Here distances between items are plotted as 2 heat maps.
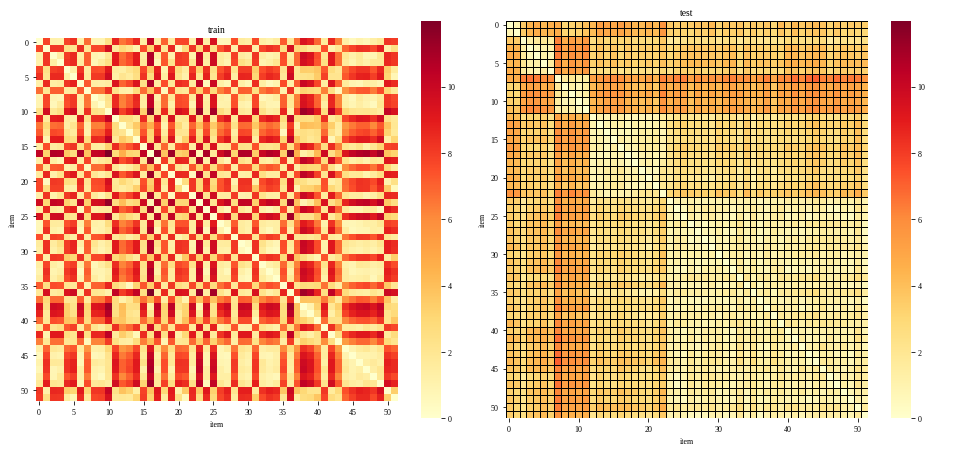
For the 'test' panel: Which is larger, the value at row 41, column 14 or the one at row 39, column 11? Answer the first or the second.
the second
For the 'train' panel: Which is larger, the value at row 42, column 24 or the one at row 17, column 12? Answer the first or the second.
the first
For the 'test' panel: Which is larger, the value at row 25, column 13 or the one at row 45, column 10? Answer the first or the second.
the second
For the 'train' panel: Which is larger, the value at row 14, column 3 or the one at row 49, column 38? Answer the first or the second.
the second
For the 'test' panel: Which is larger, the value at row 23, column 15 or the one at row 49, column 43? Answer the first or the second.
the first
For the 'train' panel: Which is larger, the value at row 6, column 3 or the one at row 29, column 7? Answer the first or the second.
the second
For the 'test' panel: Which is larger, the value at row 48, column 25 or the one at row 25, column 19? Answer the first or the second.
the second
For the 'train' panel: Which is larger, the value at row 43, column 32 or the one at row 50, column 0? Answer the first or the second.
the second
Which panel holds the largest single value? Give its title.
train
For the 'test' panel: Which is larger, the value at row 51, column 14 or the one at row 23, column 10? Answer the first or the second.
the second
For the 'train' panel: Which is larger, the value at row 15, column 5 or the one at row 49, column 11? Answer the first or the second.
the second
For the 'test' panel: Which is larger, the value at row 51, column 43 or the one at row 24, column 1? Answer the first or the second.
the second
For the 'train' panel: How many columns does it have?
52
